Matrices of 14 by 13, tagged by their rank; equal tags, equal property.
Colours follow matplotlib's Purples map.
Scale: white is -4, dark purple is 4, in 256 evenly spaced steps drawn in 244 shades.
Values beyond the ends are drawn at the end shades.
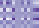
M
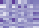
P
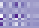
M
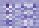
P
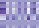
M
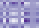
M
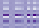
M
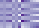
M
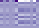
M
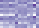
P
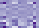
P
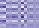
M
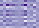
P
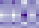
M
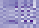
P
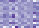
P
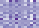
P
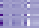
M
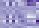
P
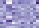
P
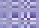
M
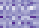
P
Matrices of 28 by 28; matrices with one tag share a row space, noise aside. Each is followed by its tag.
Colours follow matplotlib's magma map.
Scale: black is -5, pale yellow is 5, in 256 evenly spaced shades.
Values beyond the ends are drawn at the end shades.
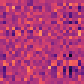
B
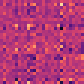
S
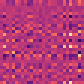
B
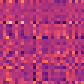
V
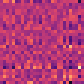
B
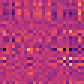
B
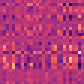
B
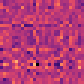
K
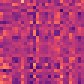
K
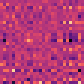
B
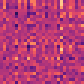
S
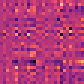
S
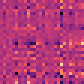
S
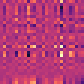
S
